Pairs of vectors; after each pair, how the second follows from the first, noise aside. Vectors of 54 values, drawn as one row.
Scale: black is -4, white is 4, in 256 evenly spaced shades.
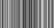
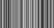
negated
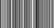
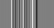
partly zeroed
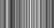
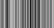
negated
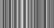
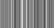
partly zeroed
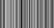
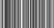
negated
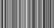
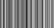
negated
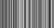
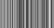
negated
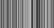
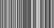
negated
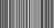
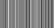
partly zeroed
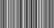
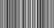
negated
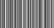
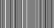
partly zeroed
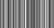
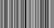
negated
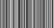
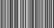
negated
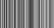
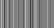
partly zeroed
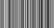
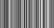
negated
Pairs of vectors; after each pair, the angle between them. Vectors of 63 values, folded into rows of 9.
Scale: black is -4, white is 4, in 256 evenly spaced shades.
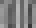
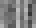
nearly parallel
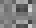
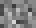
partly opposed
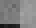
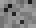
orthogonal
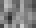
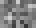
partly opposed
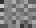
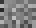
nearly parallel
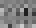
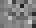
orthogonal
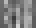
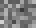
orthogonal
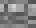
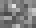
partly aligned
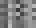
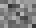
partly opposed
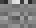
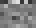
nearly parallel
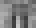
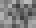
partly aligned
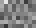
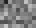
nearly opposite
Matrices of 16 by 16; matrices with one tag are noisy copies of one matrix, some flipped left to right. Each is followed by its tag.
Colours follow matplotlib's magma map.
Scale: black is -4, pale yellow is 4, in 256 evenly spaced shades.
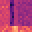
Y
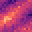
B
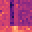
Y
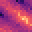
B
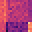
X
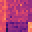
X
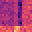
Y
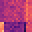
X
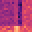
Y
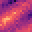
B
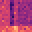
Y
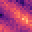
B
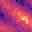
B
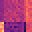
X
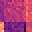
X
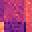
X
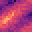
B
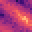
B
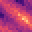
B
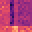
Y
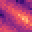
B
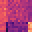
X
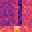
Y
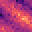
B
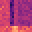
Y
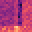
Y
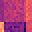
X
